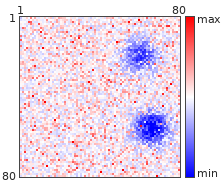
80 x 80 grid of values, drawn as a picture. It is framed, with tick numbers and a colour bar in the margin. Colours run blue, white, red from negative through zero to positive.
Dips: two. Mirror symmetry: none. Odd rows or columns: none.
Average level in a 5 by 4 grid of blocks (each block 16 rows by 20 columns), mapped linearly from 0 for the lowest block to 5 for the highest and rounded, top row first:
5544 | 5533 | 5554 | 5540 | 5554
